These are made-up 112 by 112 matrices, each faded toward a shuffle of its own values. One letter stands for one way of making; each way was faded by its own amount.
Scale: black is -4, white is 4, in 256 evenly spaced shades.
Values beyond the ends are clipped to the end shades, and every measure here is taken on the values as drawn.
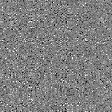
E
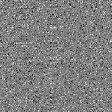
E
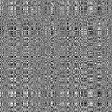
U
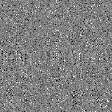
E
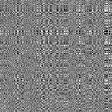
U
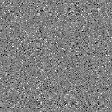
E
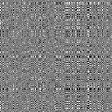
U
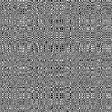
U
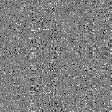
E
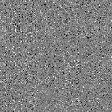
E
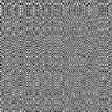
U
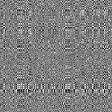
U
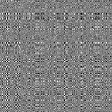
U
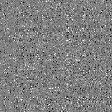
E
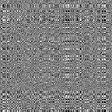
U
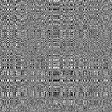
U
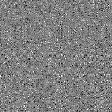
E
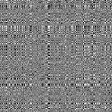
U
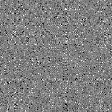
E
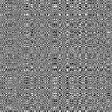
U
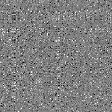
E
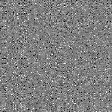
E
